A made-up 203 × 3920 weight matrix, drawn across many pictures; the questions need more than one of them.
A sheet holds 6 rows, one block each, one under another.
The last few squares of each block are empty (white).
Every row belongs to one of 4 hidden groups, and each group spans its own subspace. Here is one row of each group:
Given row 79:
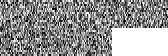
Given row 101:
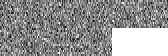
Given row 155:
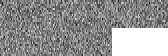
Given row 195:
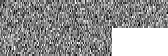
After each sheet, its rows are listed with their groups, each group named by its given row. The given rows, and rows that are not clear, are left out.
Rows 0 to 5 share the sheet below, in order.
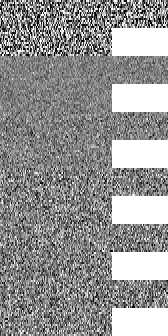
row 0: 155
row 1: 195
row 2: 155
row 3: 101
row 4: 79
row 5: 101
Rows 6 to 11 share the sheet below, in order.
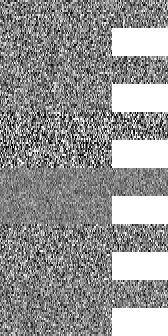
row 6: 79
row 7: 155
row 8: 155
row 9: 155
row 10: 195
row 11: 101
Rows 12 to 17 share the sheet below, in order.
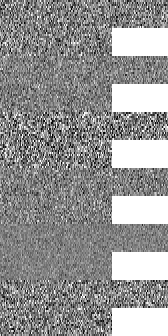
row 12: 195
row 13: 195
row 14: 195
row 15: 101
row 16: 79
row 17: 195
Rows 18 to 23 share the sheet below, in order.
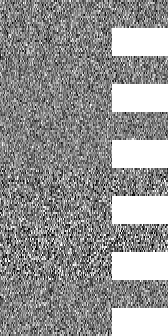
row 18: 101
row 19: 155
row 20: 101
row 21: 101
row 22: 79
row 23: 155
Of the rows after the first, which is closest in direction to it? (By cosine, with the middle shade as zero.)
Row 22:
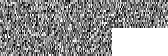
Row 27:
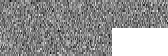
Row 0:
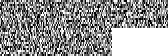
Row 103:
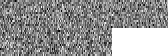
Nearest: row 103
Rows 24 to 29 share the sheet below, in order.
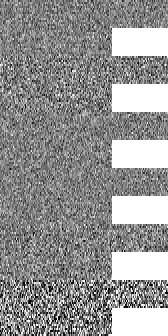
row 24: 79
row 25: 101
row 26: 195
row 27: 79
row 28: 155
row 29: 195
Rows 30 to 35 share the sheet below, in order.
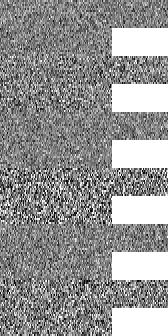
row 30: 79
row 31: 155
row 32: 101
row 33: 79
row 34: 195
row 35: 195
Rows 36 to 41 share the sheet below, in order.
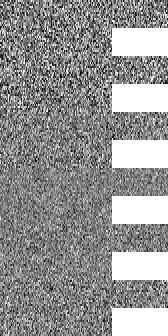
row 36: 101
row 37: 79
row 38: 195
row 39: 195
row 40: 101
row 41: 195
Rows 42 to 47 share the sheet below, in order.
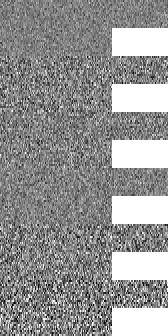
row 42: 101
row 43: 79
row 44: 195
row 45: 101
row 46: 195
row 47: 79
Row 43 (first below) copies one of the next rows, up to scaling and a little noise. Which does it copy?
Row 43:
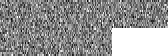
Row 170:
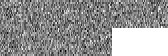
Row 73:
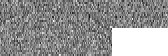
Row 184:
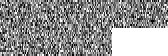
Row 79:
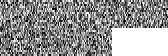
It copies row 184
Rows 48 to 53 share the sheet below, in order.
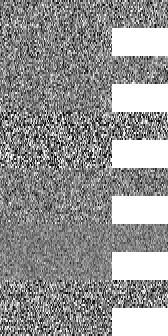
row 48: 101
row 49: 101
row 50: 79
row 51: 101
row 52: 101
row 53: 155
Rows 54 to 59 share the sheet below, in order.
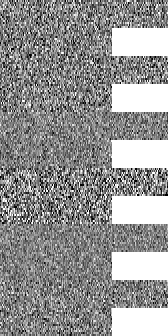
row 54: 195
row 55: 79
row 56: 79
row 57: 79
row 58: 101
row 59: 101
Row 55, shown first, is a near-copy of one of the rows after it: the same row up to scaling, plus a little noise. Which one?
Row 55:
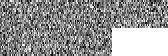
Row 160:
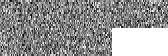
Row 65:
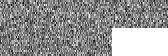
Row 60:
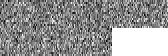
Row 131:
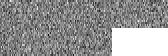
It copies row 131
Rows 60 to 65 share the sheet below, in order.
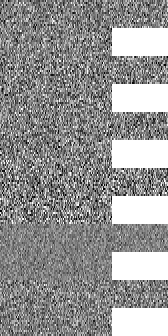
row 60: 79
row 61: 101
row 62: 195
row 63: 101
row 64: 195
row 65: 79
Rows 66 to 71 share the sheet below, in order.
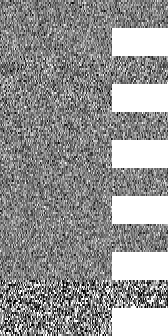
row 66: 79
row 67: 155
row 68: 79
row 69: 101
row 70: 155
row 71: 101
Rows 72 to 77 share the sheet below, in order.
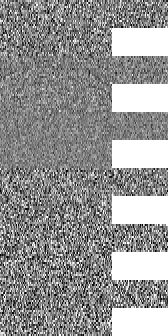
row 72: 79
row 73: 79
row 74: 155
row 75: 155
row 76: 101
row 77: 101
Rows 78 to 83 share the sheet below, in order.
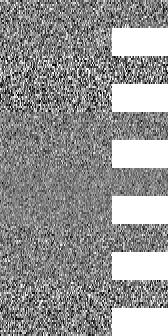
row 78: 195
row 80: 101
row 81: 155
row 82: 79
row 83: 79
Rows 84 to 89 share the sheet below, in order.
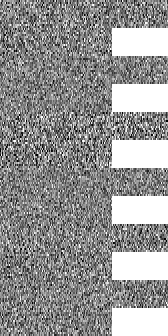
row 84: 155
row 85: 155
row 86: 155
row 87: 195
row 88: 155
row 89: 155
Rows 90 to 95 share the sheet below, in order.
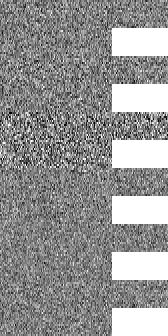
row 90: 101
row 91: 101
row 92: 79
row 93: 79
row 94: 101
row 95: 101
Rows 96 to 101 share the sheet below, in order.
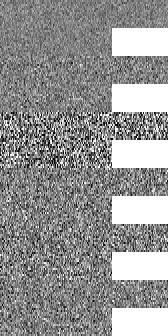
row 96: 155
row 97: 195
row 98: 79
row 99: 155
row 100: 101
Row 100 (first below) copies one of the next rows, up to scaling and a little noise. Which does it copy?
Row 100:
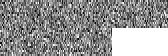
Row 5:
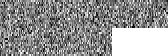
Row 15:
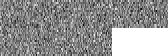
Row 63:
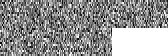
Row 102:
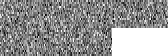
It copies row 63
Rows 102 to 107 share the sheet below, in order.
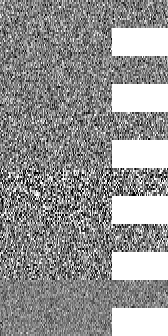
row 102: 101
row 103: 79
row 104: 195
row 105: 101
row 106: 195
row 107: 101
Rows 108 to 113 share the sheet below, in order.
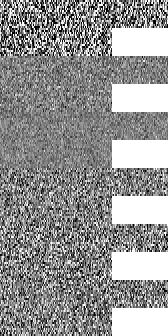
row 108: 155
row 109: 79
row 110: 155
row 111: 195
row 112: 101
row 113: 155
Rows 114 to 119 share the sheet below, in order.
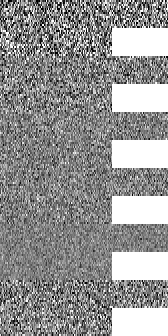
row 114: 79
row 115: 101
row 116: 79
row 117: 195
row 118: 101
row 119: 79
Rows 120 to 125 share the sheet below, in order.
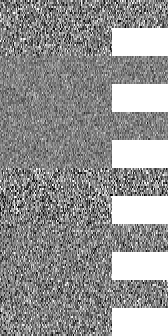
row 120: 195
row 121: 155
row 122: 195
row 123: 79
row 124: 155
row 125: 79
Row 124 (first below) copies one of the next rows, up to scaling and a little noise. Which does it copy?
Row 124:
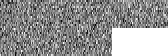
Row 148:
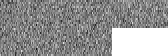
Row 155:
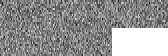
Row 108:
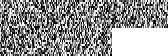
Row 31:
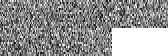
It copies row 148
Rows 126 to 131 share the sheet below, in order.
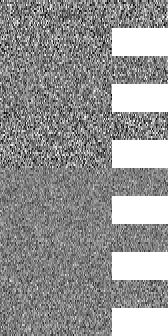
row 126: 155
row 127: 101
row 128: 195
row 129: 101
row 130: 79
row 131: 79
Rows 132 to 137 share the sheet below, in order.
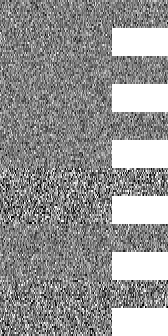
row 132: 79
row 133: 155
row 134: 195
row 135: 195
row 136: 101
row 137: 155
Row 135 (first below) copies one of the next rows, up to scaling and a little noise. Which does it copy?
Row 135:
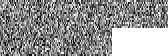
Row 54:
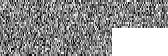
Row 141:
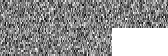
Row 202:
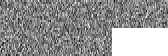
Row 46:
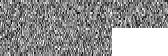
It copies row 54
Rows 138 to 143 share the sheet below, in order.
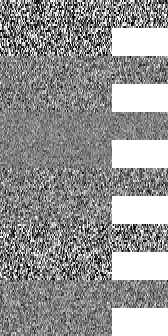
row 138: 155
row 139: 155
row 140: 101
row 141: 195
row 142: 195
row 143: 155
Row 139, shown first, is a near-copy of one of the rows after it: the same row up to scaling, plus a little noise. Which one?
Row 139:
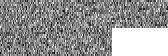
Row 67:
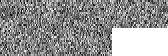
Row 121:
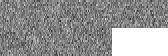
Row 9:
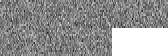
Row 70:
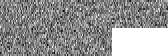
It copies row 70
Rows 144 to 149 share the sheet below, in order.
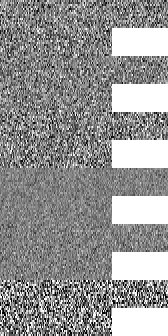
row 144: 195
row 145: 79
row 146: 195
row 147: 101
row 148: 155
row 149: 101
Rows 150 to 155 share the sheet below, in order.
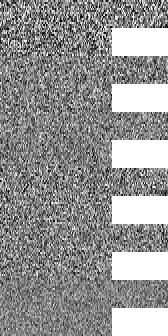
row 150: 79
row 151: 101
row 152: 79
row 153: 155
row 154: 195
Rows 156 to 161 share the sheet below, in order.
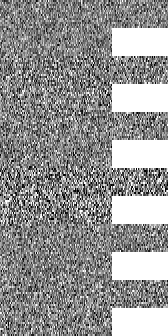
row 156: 195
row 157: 79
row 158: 195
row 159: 155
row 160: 79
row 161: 79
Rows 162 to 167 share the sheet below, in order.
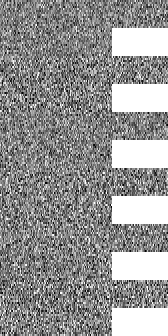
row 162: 155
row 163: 155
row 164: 101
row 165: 101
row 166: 79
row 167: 195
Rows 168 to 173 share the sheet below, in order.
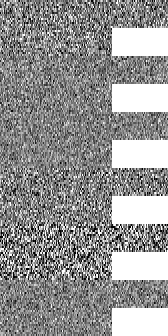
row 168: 79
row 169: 155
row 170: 79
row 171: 101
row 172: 195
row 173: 101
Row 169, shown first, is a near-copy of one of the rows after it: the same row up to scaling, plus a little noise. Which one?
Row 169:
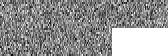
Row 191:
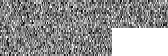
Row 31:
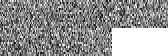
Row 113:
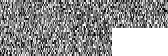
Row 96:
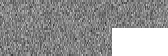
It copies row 96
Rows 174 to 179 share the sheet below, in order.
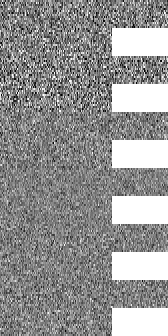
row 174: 101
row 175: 79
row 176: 155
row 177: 101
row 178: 79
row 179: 79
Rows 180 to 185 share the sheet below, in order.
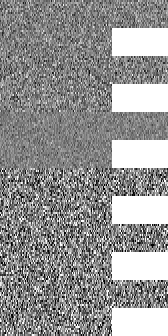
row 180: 101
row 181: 79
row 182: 195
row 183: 101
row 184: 79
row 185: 195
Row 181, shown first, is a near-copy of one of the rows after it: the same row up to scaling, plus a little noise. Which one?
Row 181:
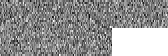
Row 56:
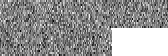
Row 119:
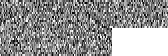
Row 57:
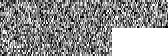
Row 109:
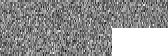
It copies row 119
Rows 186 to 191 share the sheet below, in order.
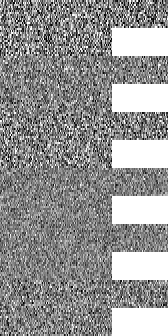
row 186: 101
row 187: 79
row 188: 79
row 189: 79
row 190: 155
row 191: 155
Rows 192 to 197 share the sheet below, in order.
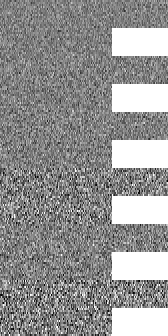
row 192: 79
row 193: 79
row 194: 79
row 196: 101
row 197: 195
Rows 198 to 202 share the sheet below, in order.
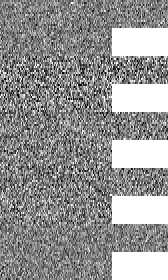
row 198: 79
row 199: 195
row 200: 155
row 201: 79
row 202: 195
